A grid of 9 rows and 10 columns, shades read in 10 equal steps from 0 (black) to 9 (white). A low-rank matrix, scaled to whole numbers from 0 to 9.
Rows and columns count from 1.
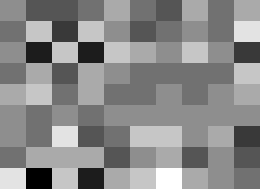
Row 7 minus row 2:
1 -3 6 -4 -1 4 3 0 2 -6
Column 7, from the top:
3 4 5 4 5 5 7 6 9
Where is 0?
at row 9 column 2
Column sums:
46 38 45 38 45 45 48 45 43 43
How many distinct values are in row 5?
4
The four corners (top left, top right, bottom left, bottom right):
5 6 8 4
